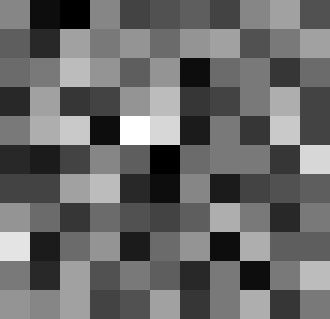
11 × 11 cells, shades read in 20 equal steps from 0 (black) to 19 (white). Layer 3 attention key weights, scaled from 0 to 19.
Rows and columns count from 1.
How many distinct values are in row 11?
8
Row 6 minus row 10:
-6 -1 -7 4 -2 -7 5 0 8 -5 2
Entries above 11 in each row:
1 3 1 3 5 1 2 1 2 2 3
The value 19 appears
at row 5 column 5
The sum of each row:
72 100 90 85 108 73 70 83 87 82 95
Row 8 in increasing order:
3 4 5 6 7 8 8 9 9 11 13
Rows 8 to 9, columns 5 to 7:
6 5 7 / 2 8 11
